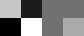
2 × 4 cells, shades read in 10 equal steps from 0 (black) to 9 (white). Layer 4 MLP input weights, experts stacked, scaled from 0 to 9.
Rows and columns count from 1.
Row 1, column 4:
4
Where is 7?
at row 1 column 1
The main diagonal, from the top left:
7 9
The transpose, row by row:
7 0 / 1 9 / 4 4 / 4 6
